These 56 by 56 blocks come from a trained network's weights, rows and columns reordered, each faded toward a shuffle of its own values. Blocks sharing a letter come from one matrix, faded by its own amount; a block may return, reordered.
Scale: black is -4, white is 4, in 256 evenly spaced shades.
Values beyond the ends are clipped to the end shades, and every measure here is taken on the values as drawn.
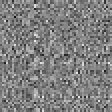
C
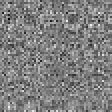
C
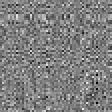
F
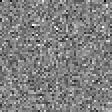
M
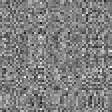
C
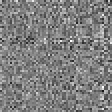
C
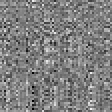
F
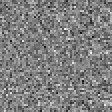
M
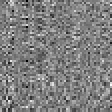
F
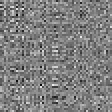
F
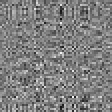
F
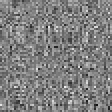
C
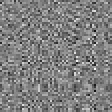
F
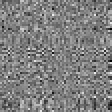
F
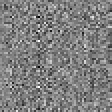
C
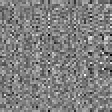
F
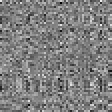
F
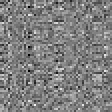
F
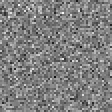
M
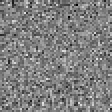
M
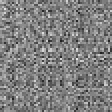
C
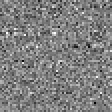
M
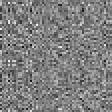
F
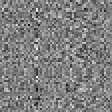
C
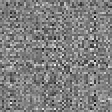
F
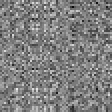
C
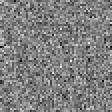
M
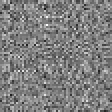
C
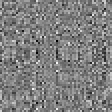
F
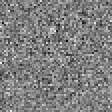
M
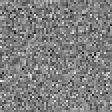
M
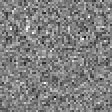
M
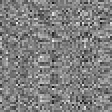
F
